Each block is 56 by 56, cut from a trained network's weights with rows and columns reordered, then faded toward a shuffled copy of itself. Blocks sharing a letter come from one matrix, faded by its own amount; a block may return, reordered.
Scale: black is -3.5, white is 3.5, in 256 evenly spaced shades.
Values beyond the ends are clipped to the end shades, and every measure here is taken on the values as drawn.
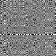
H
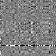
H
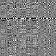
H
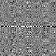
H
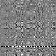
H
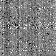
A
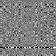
H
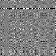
H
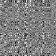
H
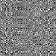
H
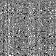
A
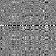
H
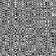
H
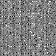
A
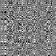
H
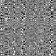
H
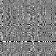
H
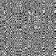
H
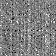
A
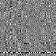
H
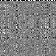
H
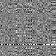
H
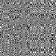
H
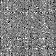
A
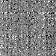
A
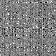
A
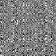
H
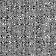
A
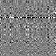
H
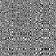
H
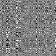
H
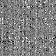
A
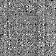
A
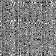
A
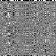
H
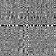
H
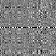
H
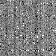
A
